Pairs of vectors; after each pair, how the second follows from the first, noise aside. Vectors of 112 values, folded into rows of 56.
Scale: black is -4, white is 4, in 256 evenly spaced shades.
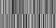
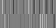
partly zeroed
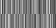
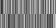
sign-scrambled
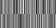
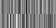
shuffled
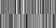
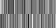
shuffled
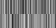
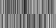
shuffled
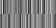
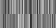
shuffled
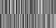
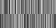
sign-scrambled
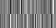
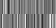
shuffled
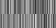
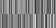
sign-scrambled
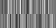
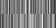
shuffled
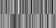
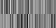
shuffled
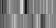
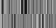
sign-scrambled
